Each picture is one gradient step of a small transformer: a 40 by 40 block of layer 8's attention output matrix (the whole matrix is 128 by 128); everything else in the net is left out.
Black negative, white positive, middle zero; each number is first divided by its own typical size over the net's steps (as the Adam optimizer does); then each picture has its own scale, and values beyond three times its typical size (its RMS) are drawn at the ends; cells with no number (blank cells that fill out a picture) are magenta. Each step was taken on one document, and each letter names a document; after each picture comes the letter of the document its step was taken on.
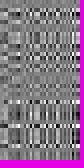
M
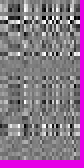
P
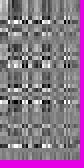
P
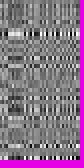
P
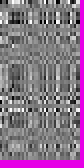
P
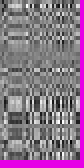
M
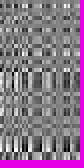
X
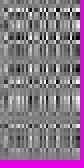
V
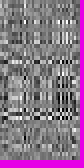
V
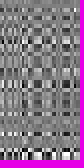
X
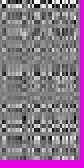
V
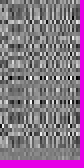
P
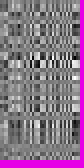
M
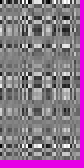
X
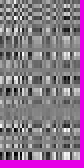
X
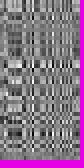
M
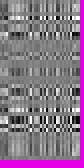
M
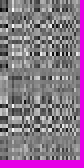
V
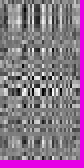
M
